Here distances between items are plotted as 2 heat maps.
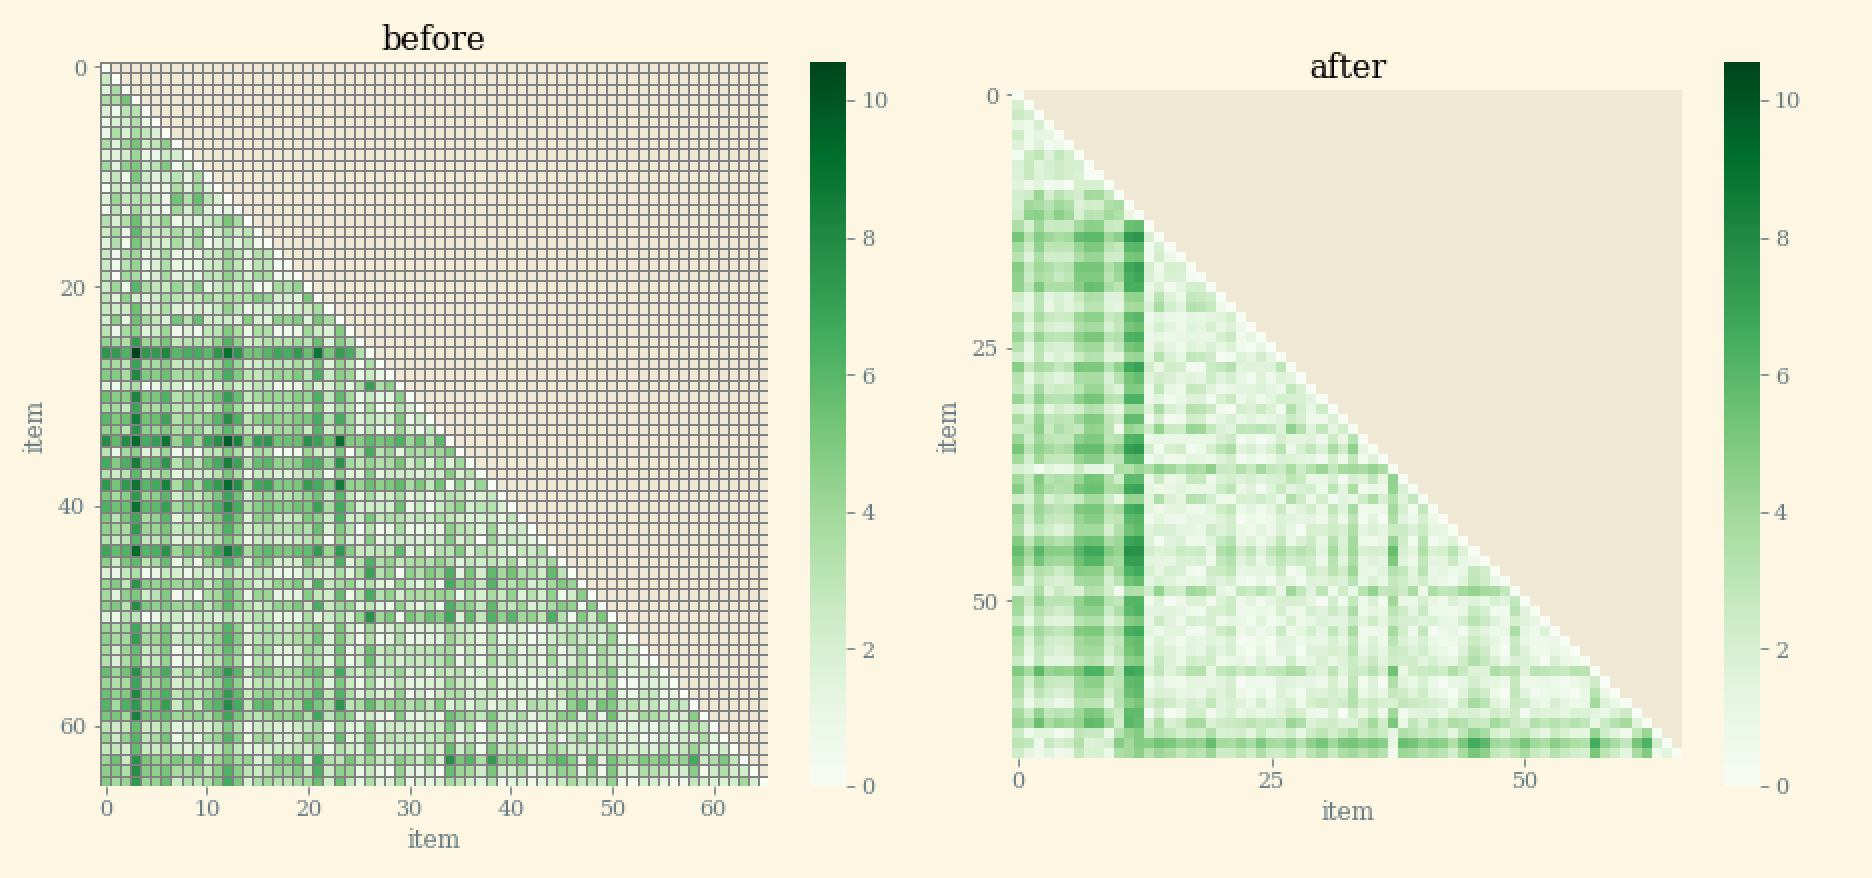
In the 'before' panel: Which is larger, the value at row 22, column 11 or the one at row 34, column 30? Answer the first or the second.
the second
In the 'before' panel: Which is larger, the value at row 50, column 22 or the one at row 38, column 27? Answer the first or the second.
the second
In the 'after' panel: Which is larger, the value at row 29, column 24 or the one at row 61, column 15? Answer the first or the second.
the first
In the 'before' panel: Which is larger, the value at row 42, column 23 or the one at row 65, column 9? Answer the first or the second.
the first
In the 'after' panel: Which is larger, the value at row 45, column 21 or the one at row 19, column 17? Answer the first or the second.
the first
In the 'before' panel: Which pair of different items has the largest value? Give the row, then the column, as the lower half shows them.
26, 3
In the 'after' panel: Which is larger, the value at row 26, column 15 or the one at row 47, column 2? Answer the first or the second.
the second
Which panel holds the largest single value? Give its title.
before
